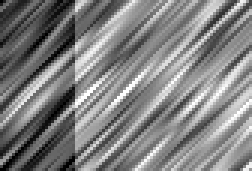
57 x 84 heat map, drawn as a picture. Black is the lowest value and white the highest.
Seam: vertical, 30% of the way across, the right part higher. Grain: diagonal, up to the right. Ninth with the lowest average: top left. Ninth with the highest average: middle right.
